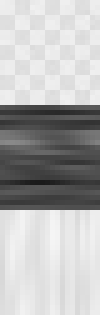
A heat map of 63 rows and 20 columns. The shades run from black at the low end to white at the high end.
It is made of 3 by 1 panels. Panel 1,1: very high, checkered, faint in contrast. Panel 2,1: low, streaked across. Panel 3,1: very high, streaked downward, faint in contrast.
